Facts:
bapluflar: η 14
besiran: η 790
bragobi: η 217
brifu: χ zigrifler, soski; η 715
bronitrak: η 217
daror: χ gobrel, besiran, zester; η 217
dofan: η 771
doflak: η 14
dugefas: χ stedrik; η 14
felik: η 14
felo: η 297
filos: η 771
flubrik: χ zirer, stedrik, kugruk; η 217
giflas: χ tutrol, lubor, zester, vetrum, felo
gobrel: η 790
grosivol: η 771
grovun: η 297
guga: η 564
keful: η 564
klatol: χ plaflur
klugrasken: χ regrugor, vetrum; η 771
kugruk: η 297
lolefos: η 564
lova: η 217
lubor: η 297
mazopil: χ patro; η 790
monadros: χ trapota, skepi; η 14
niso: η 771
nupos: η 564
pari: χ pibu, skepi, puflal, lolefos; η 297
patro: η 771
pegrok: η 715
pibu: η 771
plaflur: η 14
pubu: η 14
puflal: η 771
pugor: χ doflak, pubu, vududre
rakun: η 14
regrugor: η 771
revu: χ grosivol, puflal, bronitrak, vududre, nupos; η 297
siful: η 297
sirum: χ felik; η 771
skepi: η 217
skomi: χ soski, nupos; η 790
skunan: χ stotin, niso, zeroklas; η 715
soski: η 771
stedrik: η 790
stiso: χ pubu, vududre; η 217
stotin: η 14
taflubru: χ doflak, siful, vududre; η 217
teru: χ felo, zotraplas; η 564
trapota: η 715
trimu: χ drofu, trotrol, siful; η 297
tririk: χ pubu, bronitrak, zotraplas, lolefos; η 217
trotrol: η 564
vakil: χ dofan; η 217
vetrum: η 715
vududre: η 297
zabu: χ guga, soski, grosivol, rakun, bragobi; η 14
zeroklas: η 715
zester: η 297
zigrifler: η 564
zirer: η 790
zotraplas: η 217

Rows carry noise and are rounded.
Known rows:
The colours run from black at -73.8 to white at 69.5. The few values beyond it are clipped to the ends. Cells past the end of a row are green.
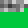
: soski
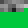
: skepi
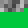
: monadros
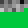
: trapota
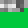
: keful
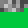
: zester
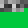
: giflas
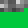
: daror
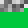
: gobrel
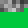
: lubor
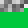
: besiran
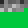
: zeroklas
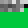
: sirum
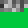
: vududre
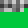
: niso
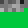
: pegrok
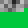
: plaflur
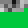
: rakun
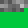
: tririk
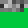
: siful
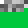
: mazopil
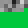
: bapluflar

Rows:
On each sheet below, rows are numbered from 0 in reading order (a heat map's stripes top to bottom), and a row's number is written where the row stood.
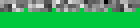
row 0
klatol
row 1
trotrol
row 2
skomi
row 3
vetrum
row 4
pugor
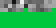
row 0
dugefas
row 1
bragobi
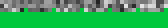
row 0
revu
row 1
lova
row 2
skunan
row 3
zabu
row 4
drofu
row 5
lolefos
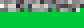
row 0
teru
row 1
kugruk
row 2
regrugor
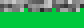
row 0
patro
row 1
flubrik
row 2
klugrasken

